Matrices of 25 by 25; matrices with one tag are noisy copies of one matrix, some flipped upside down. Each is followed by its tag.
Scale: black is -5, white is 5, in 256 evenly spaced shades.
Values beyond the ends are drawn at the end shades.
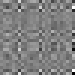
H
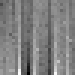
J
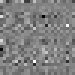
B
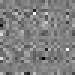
B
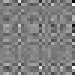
H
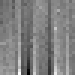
J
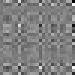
H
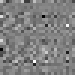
B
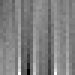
J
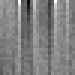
J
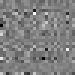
B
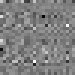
B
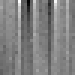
J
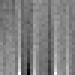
J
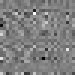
B
